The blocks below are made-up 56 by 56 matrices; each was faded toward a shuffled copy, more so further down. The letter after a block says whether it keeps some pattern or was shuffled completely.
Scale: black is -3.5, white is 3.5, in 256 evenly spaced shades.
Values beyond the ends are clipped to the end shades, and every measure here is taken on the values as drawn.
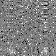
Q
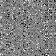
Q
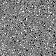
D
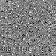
Q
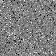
D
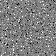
D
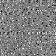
Q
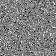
D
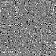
Q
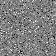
D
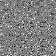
Q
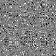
Q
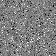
D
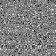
Q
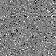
Q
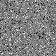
D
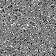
D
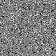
Q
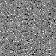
Q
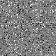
Q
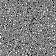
D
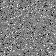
D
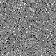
Q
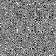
Q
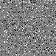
Q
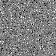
D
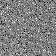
D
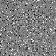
Q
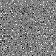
Q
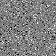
Q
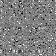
Q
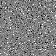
Q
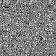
Q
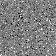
D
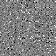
Q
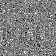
Q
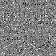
Q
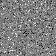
D
